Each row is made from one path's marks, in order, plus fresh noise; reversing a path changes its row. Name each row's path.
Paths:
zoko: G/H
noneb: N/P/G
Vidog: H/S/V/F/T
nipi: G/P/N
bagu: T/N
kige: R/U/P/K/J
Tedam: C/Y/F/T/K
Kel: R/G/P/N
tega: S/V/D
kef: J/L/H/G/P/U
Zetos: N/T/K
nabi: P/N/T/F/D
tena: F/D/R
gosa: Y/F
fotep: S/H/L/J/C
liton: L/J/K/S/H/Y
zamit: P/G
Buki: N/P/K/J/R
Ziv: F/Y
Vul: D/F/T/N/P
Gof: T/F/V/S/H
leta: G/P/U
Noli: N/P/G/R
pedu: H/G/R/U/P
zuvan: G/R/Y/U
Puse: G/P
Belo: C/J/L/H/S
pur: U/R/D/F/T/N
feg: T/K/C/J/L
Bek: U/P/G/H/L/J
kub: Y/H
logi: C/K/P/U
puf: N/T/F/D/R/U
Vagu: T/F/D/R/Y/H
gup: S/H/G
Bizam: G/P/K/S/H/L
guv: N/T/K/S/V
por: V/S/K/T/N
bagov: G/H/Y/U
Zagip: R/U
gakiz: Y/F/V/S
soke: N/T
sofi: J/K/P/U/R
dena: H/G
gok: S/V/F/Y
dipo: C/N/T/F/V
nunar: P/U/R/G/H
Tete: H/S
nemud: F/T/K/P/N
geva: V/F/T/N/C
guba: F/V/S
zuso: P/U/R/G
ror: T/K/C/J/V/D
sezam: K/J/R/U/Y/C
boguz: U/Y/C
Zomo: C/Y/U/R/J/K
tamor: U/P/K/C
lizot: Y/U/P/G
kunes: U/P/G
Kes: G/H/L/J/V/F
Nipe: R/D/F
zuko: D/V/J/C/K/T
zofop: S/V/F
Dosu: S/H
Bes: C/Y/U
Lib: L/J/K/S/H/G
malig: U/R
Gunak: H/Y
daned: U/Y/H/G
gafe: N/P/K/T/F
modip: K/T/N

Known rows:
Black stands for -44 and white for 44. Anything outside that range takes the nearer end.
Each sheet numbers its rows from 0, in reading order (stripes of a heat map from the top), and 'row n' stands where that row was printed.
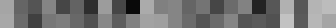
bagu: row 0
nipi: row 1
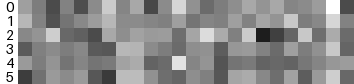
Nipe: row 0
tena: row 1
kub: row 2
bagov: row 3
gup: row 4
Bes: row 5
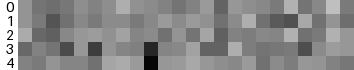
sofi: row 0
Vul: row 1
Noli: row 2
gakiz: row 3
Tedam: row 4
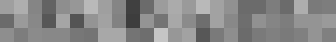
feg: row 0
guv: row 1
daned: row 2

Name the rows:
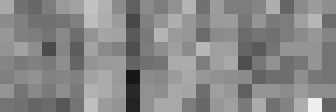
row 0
Buki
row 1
Kes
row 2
Lib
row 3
Bizam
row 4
liton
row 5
zuko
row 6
Zomo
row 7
zofop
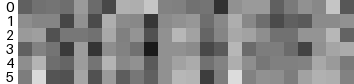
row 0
leta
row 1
Belo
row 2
nabi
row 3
guba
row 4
ror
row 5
tega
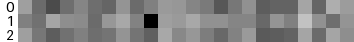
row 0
Kel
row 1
Zetos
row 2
nemud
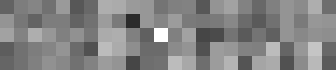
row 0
logi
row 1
por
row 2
dena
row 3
zuvan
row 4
gok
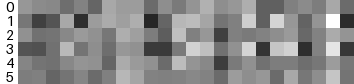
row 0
Vagu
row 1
gosa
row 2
zuso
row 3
Ziv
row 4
lizot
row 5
puf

